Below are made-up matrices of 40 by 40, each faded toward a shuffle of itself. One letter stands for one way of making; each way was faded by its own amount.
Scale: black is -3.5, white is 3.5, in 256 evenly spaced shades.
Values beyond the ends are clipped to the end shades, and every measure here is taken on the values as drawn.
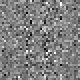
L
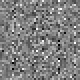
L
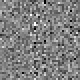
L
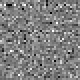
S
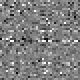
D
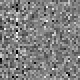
L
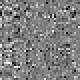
D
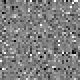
D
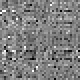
D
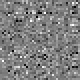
D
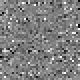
S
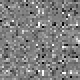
D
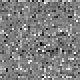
S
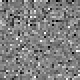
S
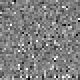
S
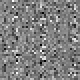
L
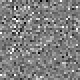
S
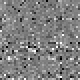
D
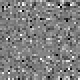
D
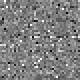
S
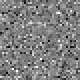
S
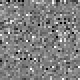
S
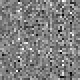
L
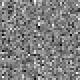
L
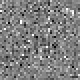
S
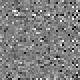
D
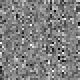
L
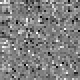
S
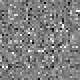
D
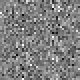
L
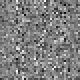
L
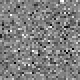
S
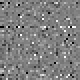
D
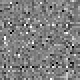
S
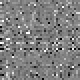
D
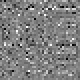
D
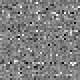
S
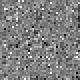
S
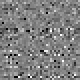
D
